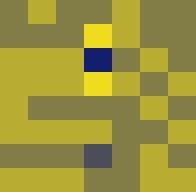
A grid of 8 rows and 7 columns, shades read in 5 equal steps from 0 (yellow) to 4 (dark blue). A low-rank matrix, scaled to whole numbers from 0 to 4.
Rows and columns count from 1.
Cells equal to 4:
1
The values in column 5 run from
1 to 2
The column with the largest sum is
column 4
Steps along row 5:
up same same same down up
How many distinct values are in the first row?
2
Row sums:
12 11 12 7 12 9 14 9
